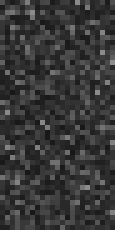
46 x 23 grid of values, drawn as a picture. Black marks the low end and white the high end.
The halves do not mirror each other. On average the colour sits 20% of the way up the scale. No row or column stands out. The values are skewed, with a long tail toward high values. Fine speckle covers the field. There is no seam. There are no regular stripes.
